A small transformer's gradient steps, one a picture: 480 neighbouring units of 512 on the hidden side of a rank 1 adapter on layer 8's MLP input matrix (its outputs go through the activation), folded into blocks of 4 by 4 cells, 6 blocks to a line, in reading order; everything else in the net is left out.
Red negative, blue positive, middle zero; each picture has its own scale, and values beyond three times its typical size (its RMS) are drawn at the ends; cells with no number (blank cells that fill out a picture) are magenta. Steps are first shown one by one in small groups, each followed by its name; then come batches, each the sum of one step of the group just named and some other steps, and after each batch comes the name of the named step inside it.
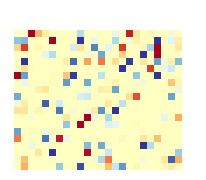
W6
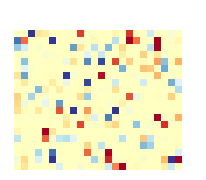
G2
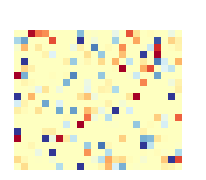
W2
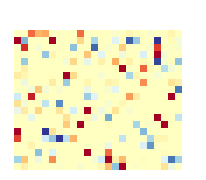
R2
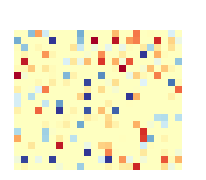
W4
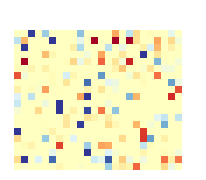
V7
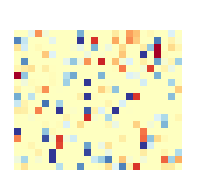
W6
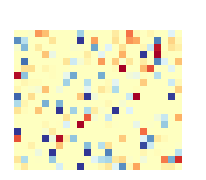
W2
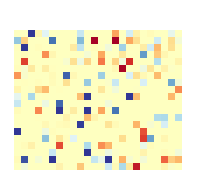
V7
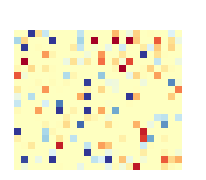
V7
